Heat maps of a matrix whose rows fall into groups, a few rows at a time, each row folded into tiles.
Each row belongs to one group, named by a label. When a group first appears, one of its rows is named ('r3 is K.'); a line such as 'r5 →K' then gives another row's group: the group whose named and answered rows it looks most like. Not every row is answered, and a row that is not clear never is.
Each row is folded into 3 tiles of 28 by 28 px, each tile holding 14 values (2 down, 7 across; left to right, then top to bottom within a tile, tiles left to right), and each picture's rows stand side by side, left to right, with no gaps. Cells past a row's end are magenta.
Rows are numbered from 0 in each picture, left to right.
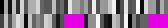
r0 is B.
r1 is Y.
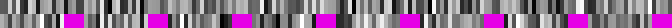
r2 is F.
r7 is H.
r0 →H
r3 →Y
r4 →B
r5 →B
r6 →F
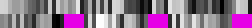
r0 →F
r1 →B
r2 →F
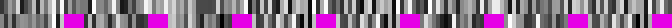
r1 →Y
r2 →F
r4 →H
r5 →Y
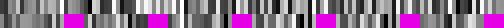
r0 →H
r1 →Y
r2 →F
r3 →H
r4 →H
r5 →Y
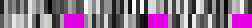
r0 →B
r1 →F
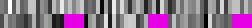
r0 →Y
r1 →B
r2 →Y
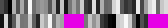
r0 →B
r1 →Y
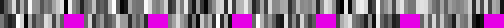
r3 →Y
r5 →F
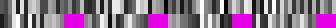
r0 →B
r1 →B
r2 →Y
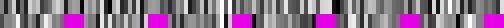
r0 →B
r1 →H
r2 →H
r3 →F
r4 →B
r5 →B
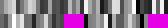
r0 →F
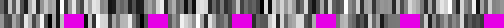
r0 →H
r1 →F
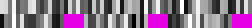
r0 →F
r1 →H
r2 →B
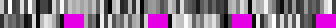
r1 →H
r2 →F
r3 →F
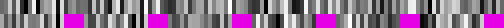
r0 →H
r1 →H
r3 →Y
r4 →F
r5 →B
